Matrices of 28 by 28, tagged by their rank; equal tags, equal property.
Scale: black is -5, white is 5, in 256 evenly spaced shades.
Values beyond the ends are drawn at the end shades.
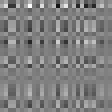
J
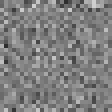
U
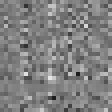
U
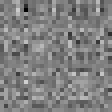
U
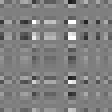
J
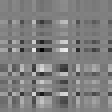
J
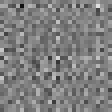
U
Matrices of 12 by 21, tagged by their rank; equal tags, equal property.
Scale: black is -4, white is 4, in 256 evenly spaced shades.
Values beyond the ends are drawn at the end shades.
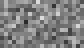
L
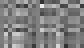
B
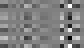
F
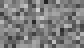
L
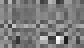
B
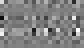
B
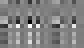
F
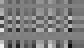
F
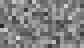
L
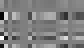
F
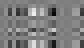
F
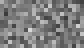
L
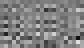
B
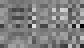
B
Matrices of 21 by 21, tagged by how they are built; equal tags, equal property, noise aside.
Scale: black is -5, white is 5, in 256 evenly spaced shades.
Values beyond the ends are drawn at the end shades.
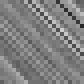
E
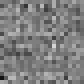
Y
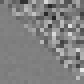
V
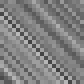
E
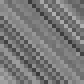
E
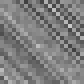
E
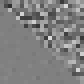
V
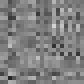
Y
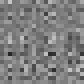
Y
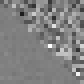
V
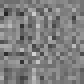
Y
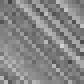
E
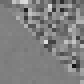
V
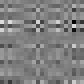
Y
